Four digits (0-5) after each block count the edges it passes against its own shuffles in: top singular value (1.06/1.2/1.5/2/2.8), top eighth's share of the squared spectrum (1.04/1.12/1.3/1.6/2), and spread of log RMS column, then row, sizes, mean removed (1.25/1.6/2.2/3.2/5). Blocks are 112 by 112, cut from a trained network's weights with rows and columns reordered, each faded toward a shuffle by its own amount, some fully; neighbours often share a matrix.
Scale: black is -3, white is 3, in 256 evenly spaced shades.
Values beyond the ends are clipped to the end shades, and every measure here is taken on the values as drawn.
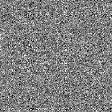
3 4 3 2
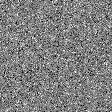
0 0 0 0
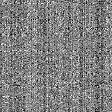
4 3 0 3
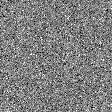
1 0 0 0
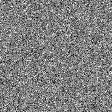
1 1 0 0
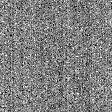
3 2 0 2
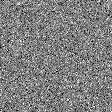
0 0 0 0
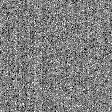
2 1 0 0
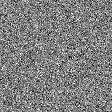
0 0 0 0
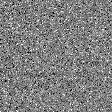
0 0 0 0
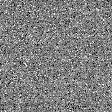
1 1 1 0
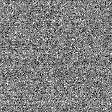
2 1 1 0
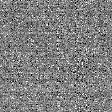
2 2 3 0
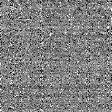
2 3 3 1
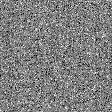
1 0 0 0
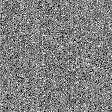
1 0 0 0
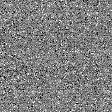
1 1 2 0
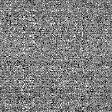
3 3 3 1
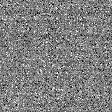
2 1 1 0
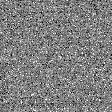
1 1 1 0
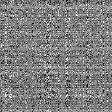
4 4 4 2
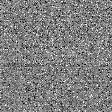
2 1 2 0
